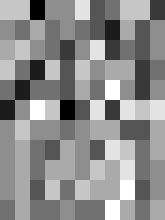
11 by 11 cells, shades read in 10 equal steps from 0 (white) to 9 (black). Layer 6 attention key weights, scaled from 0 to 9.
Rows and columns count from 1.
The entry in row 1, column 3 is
9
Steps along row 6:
down down up up down down up down up down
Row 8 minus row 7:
0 1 1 2 -2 0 3 -2 -4 -1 0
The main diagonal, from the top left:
2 5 4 2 6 6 3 1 1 6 3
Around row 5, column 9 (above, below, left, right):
3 1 0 7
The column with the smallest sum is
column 9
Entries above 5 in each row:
3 3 3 3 3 4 2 2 0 2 0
